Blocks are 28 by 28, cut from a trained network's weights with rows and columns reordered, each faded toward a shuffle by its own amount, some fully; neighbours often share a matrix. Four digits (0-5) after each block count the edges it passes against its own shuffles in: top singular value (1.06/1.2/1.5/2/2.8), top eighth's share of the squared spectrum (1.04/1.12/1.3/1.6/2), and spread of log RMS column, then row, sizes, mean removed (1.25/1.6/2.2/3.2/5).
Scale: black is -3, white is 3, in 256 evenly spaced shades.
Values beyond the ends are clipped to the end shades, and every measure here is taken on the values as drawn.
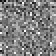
3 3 1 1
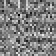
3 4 1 0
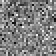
0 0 0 0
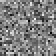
1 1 0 0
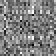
3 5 2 1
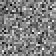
2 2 0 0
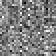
3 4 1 0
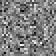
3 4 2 1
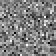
0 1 0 1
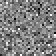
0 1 0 0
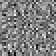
3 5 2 1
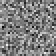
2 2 0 0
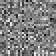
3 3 1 0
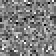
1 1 0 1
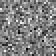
0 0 0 0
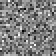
1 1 0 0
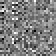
3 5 2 1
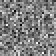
2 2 0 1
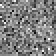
0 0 0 0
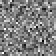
0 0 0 0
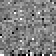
3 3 0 1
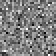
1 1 0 0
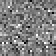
1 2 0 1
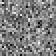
1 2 1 0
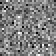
1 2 0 0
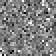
1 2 0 0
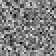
2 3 1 0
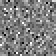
0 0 0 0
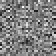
3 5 2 1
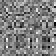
3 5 2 2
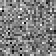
2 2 0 0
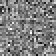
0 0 0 0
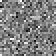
1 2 0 1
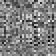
3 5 2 2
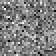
0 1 0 0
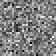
2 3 1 1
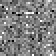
2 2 0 0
